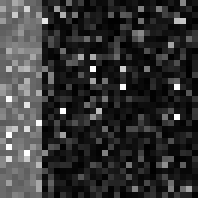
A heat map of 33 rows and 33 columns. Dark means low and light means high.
Average level on the scale: 20%. Histogram: skewed, a long tail of high values. Stripes: none. Seam: vertical, 20% of the way across, the left part higher.
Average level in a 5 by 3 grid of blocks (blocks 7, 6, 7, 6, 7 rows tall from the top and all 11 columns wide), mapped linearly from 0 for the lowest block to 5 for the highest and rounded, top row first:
501 | 510 | 510 | 500 | 401
